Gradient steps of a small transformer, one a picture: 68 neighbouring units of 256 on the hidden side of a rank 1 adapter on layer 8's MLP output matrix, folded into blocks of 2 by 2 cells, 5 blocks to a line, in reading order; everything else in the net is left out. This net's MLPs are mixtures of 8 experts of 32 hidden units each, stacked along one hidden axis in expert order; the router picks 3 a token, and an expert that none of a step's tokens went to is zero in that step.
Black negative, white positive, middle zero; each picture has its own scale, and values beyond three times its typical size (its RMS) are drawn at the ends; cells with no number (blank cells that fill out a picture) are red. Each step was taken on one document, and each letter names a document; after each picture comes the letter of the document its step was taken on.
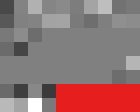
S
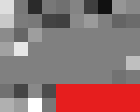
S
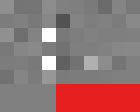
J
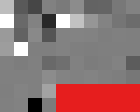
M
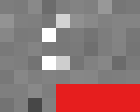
M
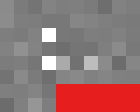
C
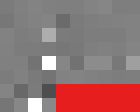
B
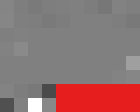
J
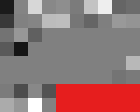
S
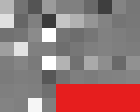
M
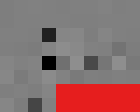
C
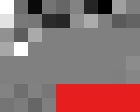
S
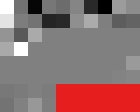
S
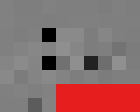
C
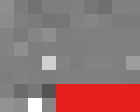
B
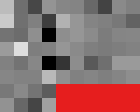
M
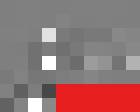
B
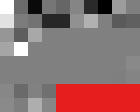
S
